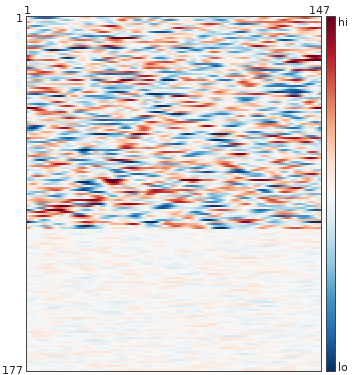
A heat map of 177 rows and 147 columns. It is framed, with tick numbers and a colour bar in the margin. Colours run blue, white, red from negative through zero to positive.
Seam: horizontal, 60% of the way down, the bottom part calmer. Average level on the scale: 50%. Slope: none. Grain: streaks across. Mirror symmetry: none.
